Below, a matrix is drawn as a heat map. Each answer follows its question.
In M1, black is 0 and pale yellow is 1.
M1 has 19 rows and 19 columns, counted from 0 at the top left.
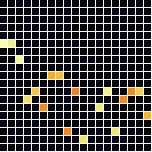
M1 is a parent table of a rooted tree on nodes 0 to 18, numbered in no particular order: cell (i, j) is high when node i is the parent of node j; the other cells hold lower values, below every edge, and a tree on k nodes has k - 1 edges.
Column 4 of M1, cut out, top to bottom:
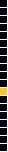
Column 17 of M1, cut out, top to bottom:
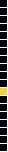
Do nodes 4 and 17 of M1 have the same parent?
yes
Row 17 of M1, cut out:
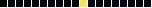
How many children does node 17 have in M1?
1
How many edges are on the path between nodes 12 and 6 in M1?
4
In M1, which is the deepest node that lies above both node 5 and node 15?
13
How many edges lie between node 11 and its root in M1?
0
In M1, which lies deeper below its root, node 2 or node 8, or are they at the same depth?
node 2
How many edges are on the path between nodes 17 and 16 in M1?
2
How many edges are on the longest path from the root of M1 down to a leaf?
3
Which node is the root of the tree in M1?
11
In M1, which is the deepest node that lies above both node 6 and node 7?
9
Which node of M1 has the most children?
11
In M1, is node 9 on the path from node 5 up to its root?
no
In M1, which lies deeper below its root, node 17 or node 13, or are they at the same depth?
the same depth
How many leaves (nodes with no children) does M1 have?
10
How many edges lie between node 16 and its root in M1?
1
